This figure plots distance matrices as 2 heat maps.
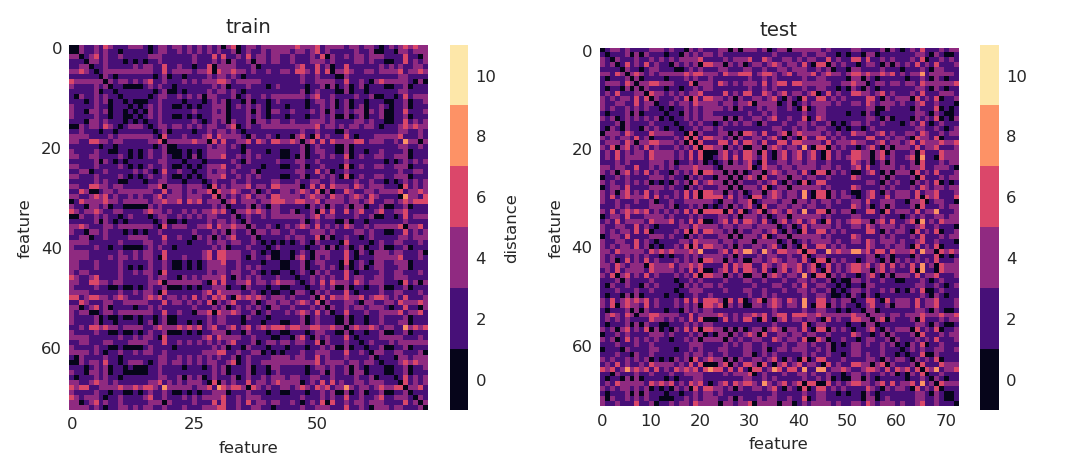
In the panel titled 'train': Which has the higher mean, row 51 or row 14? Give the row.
51
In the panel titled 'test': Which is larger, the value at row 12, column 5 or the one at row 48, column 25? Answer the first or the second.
the first
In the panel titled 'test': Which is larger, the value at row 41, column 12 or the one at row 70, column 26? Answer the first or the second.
the first
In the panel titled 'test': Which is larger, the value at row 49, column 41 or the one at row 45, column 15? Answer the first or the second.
the first
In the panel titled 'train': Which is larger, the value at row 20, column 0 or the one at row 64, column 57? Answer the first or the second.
the first
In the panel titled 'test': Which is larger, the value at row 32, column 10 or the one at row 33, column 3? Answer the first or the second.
the first
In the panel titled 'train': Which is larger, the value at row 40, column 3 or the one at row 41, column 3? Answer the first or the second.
the second
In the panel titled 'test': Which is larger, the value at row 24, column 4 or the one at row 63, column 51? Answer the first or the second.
the first
